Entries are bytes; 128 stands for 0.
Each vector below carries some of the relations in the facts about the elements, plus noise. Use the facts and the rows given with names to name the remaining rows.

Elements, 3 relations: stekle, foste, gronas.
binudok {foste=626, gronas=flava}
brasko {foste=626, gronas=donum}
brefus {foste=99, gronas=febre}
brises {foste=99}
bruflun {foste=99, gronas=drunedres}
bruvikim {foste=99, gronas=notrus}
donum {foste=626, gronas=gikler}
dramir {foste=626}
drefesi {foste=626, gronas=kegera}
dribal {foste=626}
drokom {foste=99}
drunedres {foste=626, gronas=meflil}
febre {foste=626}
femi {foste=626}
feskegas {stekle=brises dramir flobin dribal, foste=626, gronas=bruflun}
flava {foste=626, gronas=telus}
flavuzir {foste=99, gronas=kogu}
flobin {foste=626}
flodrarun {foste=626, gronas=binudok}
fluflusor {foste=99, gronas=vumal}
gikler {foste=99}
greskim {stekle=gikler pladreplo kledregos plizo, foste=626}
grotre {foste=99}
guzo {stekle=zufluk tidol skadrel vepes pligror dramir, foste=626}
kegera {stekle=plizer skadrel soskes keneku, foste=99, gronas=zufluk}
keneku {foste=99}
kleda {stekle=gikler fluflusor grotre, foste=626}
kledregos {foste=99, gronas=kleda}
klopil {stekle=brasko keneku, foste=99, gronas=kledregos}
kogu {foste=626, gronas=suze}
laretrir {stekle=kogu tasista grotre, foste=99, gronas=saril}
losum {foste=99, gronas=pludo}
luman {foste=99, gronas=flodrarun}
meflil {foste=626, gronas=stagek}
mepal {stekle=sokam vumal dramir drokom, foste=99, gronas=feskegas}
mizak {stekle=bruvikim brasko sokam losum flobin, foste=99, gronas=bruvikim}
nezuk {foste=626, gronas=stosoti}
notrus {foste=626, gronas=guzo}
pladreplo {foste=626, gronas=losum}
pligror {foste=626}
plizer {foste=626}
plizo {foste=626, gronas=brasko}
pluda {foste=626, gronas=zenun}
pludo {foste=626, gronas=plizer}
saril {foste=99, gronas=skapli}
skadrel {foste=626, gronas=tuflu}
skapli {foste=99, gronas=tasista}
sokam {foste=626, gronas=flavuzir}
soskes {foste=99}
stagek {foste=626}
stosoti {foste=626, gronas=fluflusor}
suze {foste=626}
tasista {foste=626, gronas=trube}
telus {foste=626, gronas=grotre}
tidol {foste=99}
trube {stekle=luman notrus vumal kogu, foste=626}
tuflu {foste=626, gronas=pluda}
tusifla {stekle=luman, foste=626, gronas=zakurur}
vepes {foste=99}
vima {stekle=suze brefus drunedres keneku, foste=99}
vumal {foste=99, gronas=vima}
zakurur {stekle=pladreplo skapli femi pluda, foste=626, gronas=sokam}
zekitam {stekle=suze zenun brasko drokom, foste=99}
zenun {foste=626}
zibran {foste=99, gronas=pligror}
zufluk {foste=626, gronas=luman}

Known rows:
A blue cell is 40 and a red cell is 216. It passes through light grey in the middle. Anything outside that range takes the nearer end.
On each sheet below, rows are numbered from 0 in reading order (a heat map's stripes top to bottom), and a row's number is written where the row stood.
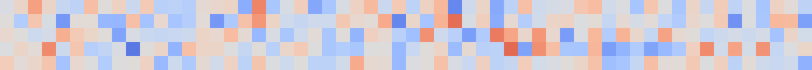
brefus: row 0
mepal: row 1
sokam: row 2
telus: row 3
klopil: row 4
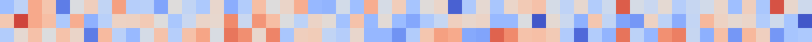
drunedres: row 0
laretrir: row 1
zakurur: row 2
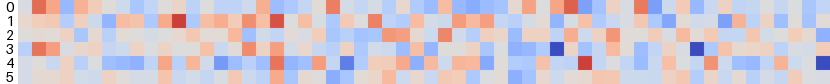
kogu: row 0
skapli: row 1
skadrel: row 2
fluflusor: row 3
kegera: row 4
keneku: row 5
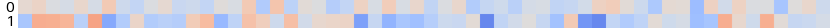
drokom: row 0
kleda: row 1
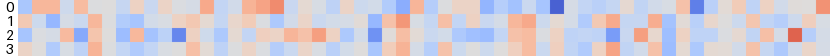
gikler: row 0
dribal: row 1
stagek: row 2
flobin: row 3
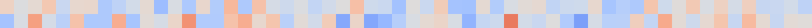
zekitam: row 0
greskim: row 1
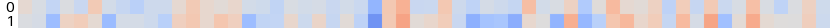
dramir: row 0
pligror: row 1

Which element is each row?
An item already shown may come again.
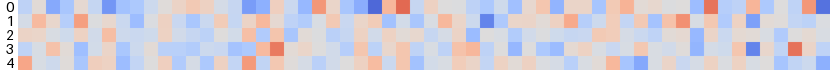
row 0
zufluk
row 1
flavuzir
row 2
drokom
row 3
bruflun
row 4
mizak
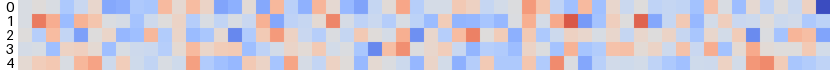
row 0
drefesi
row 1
kogu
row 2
mepal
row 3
pligror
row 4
trube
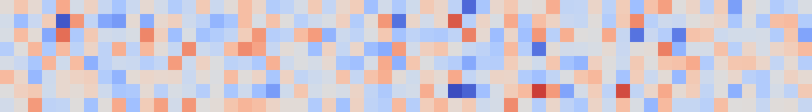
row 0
flavuzir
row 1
feskegas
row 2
luman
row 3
kledregos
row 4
guzo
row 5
brises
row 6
suze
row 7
pladreplo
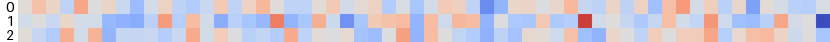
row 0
flavuzir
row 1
kegera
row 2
guzo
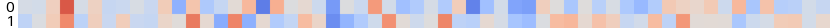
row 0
vima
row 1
plizer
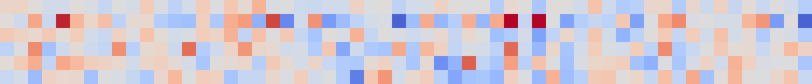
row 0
zibran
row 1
tusifla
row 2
saril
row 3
plizo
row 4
notrus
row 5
pligror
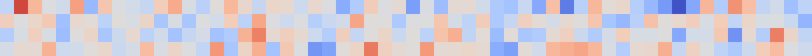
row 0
tasista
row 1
klopil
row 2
bruflun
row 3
soskes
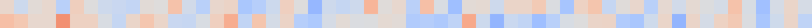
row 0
brasko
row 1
vumal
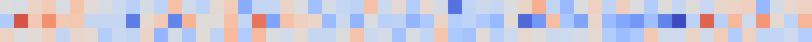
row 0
zenun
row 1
grotre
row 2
zekitam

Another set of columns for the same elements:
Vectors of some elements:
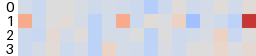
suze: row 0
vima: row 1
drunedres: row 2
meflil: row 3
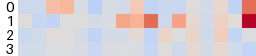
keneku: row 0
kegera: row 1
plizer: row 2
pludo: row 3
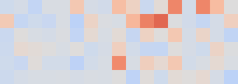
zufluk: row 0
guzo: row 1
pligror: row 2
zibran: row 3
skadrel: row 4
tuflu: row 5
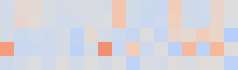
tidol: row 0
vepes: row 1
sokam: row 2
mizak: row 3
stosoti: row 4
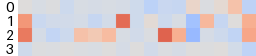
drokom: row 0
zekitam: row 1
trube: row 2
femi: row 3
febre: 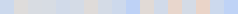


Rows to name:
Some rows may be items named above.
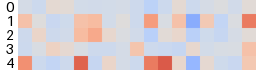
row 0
suze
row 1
laretrir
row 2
kogu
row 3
soskes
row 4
tusifla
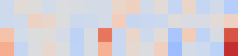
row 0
pladreplo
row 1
brefus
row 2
klopil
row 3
vima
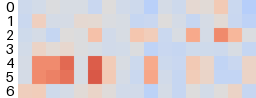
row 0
zenun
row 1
tasista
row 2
drefesi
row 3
bruflun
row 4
grotre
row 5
grotre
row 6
vumal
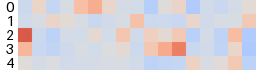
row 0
kogu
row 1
soskes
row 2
mepal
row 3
feskegas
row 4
drokom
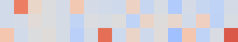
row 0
gikler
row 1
plizer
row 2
klopil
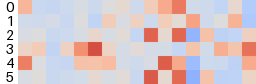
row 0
feskegas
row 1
dramir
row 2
greskim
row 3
luman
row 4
trube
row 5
greskim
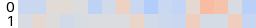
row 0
brasko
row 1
brises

